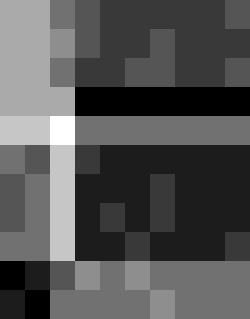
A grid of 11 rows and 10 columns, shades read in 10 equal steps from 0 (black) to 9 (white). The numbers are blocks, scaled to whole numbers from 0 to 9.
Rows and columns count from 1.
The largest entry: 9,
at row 5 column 3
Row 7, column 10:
1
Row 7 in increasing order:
1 1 1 1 1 1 2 3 4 7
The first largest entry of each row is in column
1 1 1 1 3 3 3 3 3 4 7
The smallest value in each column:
0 0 3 0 0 0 0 0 0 0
